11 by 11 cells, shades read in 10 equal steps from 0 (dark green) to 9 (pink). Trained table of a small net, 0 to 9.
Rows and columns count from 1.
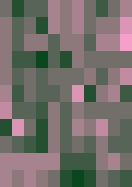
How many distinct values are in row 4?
6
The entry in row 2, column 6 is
5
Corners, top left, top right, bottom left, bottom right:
4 6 6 2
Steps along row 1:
down up same up down up down down up up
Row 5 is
5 3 4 3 4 4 4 5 3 5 7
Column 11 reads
6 8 9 4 7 2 4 3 3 4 2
